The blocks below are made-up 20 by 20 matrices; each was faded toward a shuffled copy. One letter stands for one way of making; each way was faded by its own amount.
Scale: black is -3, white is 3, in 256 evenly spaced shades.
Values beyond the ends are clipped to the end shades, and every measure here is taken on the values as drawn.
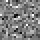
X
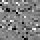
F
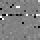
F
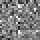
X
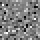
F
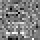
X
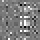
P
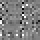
P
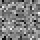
X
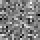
X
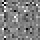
P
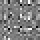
P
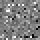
F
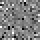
F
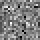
X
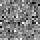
F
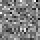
X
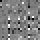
P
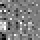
P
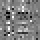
P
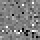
F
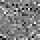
F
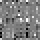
P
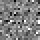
X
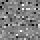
F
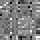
P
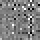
P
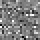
X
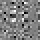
P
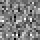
X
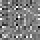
P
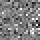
X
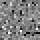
F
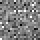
X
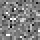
F
